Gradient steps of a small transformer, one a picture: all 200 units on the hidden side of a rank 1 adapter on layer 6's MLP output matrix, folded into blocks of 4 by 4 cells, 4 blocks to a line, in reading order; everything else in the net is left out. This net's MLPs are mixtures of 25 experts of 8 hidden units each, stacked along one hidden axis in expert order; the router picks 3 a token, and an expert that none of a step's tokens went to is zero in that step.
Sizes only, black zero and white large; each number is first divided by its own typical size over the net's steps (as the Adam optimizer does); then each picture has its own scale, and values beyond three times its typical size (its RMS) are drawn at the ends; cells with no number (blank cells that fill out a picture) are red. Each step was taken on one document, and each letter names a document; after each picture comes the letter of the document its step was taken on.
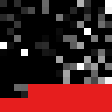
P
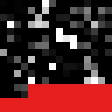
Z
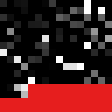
Z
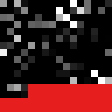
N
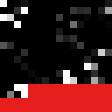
P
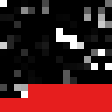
P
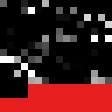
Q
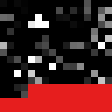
Q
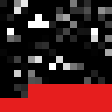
N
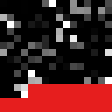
Z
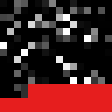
N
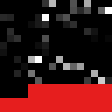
Z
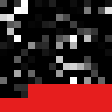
N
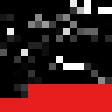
N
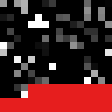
Q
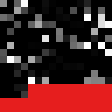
Q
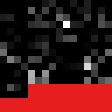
Z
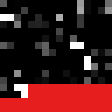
P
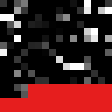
N
